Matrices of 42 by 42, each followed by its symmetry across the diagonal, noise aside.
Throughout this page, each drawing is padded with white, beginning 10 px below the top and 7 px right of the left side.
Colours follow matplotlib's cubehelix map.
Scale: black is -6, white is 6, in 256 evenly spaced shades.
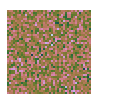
antisymmetric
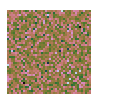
symmetric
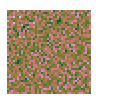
symmetric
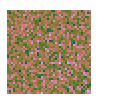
symmetric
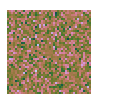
antisymmetric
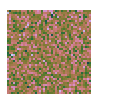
antisymmetric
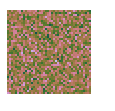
antisymmetric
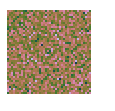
symmetric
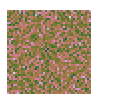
symmetric
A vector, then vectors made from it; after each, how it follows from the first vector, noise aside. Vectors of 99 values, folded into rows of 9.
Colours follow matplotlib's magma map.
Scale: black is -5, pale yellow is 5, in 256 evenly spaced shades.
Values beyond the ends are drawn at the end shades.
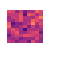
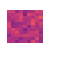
shrunk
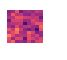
reversed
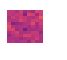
shrunk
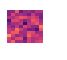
reversed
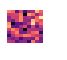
scaled up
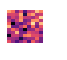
scaled up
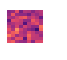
reversed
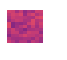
shrunk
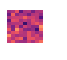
reversed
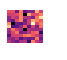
scaled up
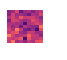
reversed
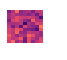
reversed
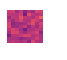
shrunk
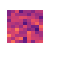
reversed
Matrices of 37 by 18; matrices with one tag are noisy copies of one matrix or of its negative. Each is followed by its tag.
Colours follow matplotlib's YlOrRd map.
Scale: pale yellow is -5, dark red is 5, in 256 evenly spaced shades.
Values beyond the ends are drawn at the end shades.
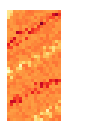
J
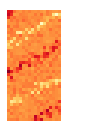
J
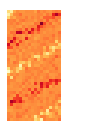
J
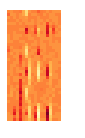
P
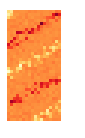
J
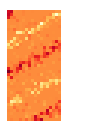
J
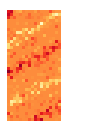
J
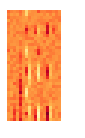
P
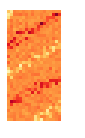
J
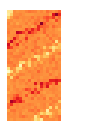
J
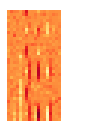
P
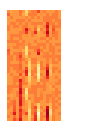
P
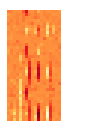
P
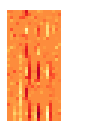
P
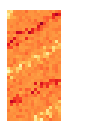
J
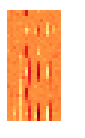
P
